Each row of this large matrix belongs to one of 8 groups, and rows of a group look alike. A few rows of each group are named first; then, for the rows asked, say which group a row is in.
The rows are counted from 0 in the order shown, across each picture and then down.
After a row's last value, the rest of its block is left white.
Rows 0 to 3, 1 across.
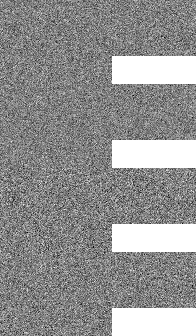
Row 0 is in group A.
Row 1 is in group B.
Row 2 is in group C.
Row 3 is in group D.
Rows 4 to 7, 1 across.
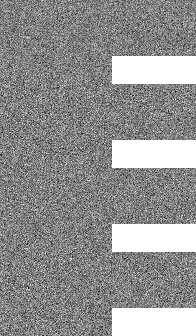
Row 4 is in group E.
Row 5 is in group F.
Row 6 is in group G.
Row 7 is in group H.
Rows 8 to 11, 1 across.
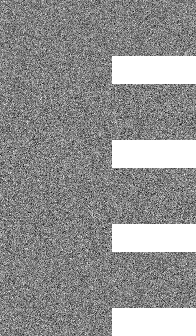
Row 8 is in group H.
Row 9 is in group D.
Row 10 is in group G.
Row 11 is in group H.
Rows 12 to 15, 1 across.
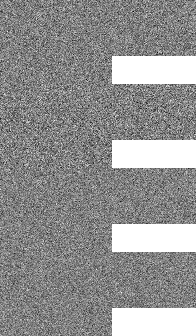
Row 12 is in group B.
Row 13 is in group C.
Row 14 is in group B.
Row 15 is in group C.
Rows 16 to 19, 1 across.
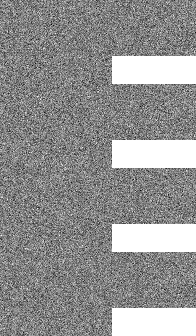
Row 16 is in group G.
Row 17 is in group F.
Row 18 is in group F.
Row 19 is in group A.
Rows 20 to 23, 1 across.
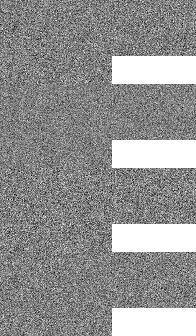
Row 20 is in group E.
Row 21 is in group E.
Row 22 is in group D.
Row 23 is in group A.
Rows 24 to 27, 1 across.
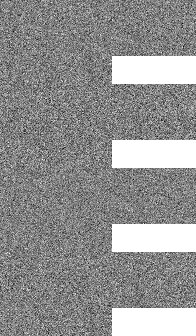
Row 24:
E
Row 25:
A
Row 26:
F
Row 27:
C
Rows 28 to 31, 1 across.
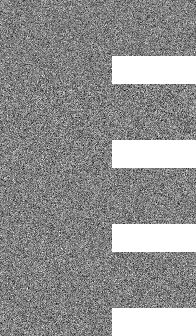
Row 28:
C
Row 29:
B
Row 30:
F
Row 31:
H
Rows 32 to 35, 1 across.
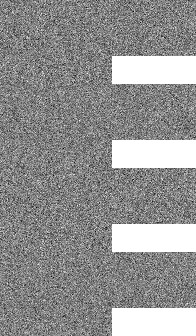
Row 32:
A
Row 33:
A
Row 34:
B
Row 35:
G
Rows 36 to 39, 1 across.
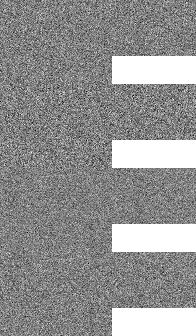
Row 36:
F
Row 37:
B
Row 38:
C
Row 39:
C
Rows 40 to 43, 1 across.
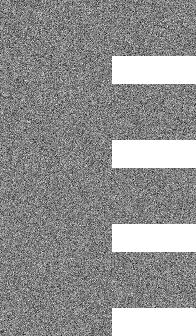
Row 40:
F
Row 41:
E
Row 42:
H
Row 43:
D
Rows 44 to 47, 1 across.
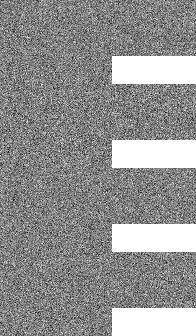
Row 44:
E
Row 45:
D
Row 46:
C
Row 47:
F
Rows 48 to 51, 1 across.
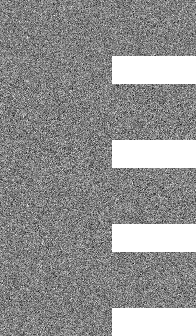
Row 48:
D
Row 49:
H
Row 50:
C
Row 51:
A
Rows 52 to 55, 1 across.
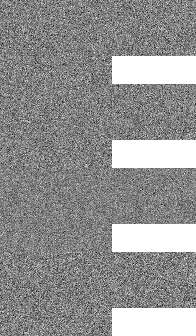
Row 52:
G
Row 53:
E
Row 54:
A
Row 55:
B
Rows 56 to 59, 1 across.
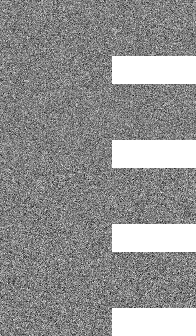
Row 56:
D
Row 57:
F
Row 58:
B
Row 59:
H
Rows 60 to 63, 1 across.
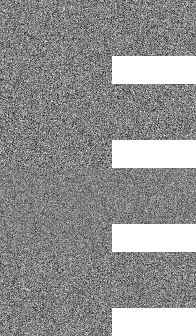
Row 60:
D
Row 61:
G
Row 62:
G
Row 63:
E
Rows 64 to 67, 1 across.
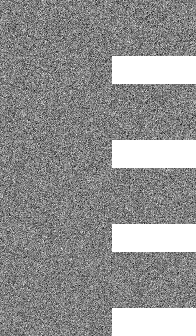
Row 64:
H
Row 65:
H
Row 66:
F
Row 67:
H
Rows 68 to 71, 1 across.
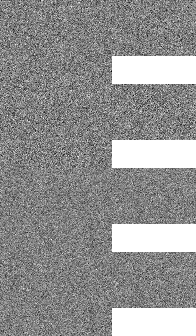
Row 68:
D
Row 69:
H
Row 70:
C
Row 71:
C
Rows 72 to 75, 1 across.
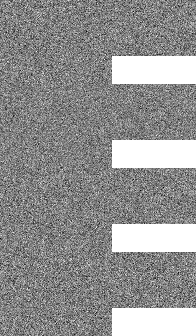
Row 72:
B
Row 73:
C
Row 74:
F
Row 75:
H
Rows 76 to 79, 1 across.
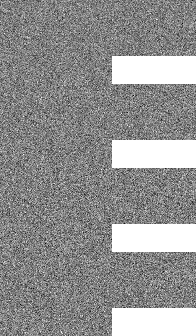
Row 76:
E
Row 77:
F
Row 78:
D
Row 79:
F
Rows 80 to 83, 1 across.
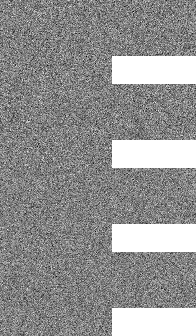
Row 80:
B
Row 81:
C
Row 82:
B
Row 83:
A
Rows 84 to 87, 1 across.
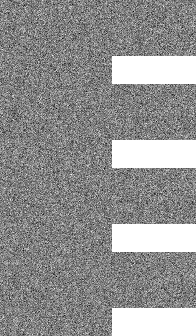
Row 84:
H
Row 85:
A
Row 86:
D
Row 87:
A
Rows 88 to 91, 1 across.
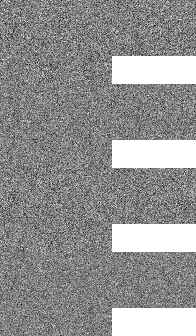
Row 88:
C
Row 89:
E
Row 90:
A
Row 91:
C
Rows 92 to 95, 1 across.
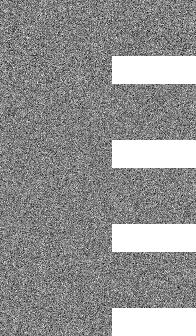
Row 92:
E
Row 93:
H
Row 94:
B
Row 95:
F
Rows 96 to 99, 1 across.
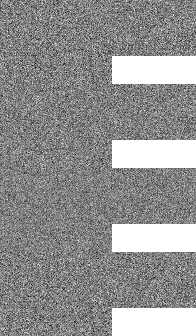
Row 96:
G
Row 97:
B
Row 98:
H
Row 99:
G
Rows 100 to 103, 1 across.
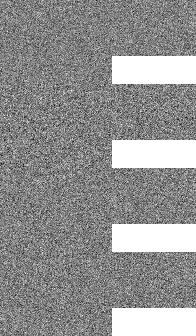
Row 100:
B
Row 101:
D
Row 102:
B
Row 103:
F
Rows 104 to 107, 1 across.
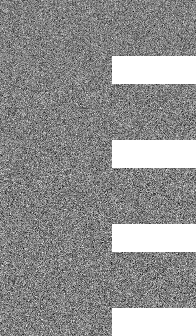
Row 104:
E
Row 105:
H
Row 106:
C
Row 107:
H
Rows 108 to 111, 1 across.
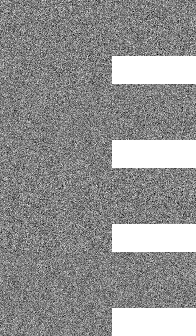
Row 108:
H
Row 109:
E
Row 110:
E
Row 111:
A
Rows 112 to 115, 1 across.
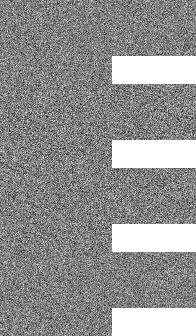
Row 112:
B
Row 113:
F
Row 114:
H
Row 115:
F
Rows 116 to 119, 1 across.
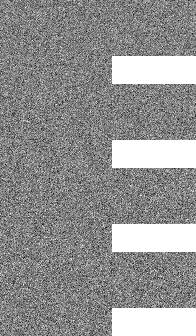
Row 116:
B
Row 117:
E
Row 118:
G
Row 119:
H
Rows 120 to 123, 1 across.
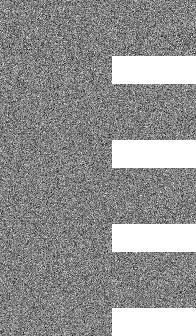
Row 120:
A
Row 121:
G
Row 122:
G
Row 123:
D
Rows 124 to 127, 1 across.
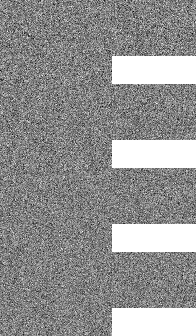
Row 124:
D
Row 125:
E
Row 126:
F
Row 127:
E
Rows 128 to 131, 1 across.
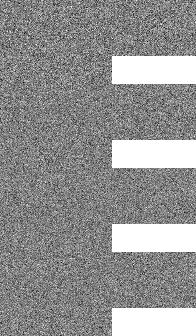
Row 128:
D
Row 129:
C
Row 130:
A
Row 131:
B
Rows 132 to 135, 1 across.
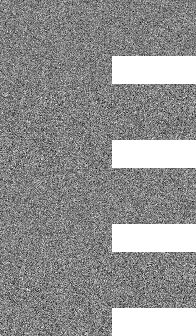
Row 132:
F
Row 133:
E
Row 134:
B
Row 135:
E
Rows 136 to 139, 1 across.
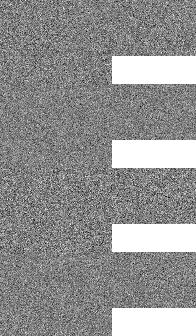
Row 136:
G
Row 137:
F
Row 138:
D
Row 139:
F
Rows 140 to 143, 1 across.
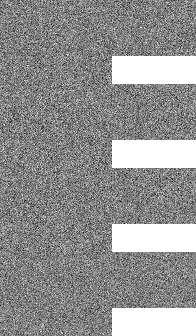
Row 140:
G
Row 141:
A
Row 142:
D
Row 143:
F
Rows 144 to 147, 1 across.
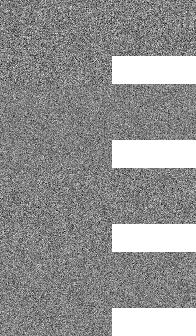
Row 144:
E
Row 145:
F
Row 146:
A
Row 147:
B
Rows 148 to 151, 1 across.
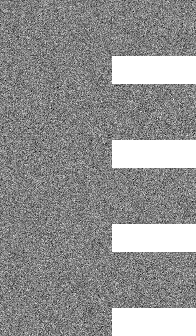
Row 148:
E
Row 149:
G
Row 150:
B
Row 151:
C
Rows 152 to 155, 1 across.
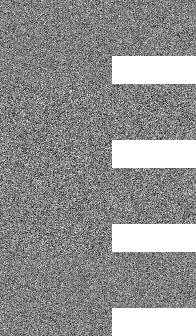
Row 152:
H
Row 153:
H
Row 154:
B
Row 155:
H
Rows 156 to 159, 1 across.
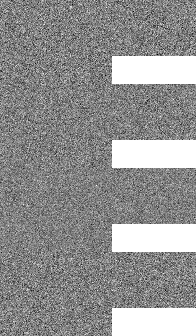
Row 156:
H
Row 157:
H
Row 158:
C
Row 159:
D
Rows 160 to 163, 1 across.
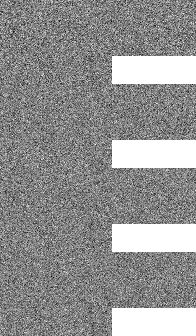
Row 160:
C
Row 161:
E
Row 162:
C
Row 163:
G
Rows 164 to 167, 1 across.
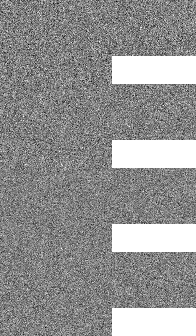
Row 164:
G
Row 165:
F
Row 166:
F
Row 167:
D
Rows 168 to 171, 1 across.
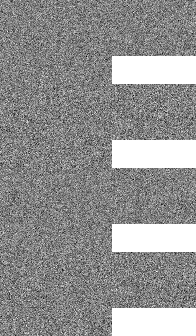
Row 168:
B
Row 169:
D
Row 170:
A
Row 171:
E
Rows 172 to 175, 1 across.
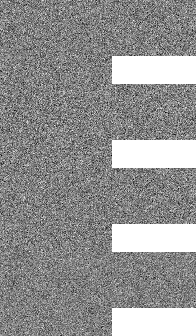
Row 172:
H
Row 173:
D
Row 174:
H
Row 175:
C
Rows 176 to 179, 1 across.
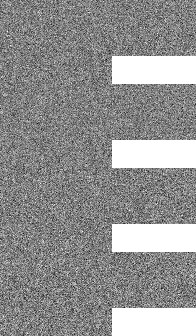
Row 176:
G
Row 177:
E
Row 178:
F
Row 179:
A
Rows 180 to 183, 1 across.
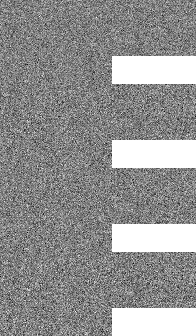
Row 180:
C
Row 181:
E
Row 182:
D
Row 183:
E
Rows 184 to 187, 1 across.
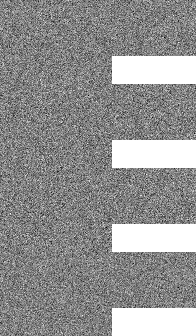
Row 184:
A
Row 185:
C
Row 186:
G
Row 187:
F
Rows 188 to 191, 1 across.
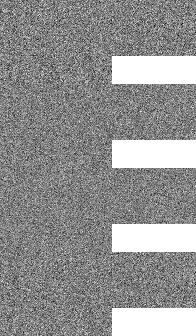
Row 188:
E
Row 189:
G
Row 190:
F
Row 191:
E
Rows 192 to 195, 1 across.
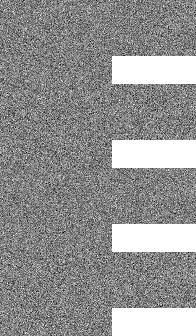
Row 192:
F
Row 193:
H
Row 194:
A
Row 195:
B
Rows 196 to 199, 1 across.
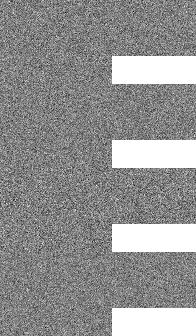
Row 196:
B
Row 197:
G
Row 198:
C
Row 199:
D
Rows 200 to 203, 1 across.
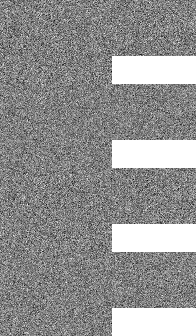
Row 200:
A
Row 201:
H
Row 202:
H
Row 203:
D
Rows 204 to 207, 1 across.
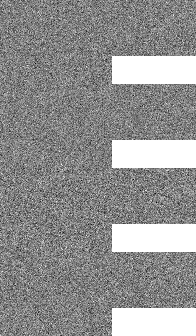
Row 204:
G
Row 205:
F
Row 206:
F
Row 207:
C
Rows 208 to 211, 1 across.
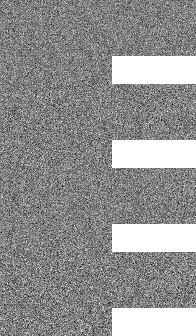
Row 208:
G
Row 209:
A
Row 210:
E
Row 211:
G
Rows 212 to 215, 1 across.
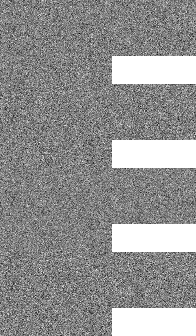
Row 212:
H
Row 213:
C
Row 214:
C
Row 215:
C
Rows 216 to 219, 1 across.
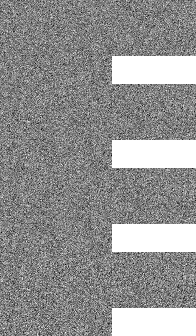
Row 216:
G
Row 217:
E
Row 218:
E
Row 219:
E
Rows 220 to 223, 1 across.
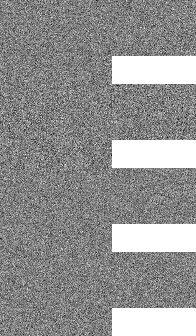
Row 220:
G
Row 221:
E
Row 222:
F
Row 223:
H
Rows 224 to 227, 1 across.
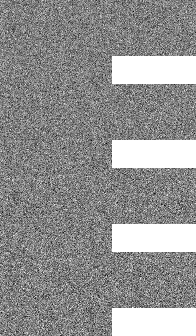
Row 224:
H
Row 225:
G
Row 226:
A
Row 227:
C
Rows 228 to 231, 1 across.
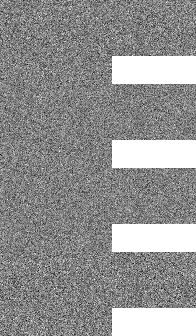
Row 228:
C
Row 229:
F
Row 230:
H
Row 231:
A
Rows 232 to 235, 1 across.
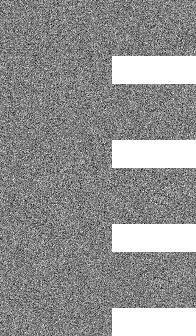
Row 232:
G
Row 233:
G
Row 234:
F
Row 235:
F
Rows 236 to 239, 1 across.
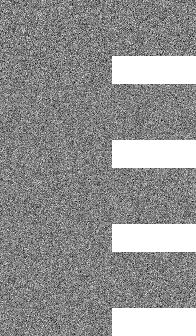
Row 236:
H
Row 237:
A
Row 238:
B
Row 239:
H
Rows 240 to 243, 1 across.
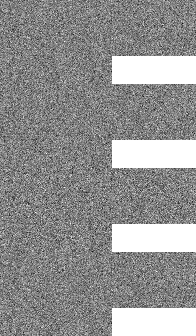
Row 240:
E
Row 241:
G
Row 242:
H
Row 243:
E
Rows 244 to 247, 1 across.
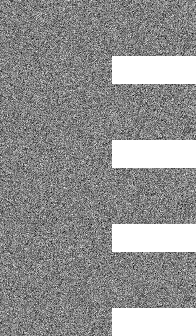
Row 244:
B
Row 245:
B
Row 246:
G
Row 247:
B
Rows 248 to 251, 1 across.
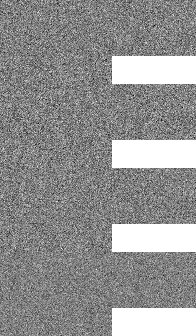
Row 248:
G
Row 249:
A
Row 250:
E
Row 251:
C
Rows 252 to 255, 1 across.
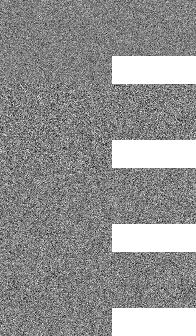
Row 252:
C
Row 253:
G
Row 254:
B
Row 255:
A
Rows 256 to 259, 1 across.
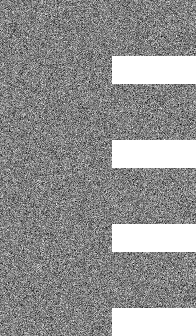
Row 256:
A
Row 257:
H
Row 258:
B
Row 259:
B
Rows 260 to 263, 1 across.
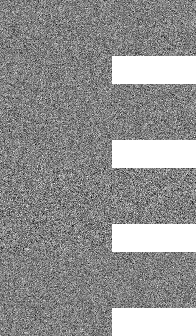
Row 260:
A
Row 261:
A
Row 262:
D
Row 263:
G
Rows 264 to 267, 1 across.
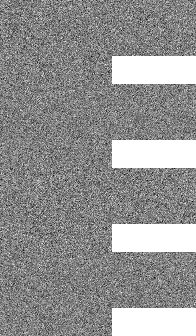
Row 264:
C
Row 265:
B
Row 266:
B
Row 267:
C
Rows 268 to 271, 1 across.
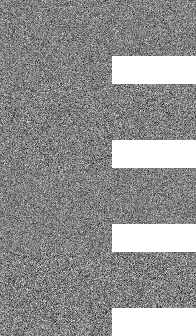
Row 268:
C
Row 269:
C
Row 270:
F
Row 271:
H
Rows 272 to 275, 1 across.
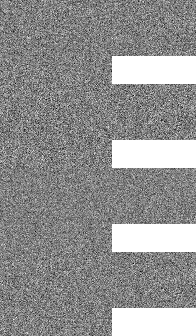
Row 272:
E
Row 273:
A
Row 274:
G
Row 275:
A
